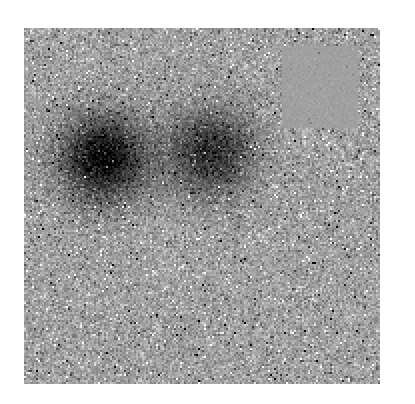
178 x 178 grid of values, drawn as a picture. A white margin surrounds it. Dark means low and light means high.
There are two dips. In the top right lies a patch that is calmer than the rest. Overall the values sit about 60% of the way up the scale. Neither half mirrors the other. The top right is the smoothest part.
